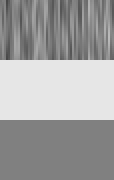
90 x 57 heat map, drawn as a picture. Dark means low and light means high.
The table splits into 3 rows of 1 panel. Panel 1,1: middling, streaked downward. Panel 2,1: very high, flat. Panel 3,1: middling, flat.
